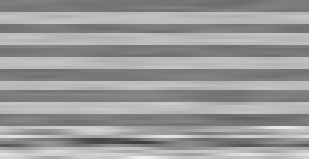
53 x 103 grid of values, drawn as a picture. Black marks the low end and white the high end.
Stripes running across repeat 7 times from top to bottom. No overall slope runs across the table. Streaks run across, left to right. Overall the values sit about 60% of the way up the scale. A horizontal seam about 80% of the way down splits the table, and the top part is calmer.
